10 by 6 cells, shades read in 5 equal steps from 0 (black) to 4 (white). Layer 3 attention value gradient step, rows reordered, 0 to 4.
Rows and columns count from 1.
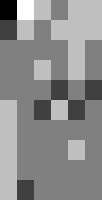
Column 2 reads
4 3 2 2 2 2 2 2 2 1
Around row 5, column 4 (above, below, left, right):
2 3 2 2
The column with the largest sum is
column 5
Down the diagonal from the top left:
0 3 2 2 2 2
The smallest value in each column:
0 1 1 1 1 1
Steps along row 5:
same same down up down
